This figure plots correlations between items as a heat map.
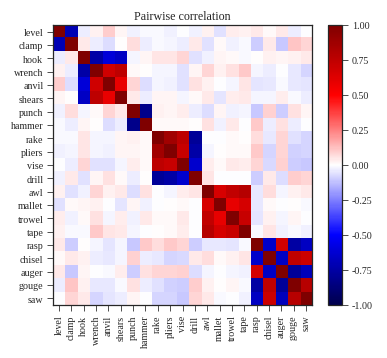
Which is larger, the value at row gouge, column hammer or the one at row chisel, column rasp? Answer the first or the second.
the first
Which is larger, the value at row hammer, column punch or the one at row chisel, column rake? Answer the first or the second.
the second
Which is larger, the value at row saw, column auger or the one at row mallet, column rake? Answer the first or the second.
the second
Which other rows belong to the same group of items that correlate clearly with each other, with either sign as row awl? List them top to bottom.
mallet, trowel, tape
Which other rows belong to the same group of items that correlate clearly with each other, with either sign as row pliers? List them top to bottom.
rake, vise, drill
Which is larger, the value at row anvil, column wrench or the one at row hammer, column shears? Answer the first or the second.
the first
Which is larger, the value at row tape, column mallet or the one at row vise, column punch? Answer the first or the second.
the first
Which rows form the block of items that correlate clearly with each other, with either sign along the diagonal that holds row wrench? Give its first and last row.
hook to shears
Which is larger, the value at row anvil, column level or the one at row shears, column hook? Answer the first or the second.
the first
